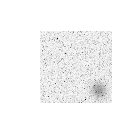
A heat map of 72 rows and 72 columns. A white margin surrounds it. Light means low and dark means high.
There are no regular stripes. Neither half mirrors the other. The values are skewed, with a long tail toward high values. Overall the values sit about 10% of the way up the scale. The bottom right is the ninth with the highest average. One bump rises in the bottom right.
